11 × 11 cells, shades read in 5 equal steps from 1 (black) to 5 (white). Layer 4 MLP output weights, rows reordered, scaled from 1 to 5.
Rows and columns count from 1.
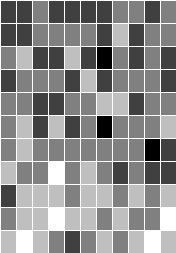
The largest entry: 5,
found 5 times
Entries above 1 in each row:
11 11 10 11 11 10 10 11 11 11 11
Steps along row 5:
same down same up same up same down up same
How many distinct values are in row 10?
3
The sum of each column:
31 38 33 36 31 35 29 35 32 31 34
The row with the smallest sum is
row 1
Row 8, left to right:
4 3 3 5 3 4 3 2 3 2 2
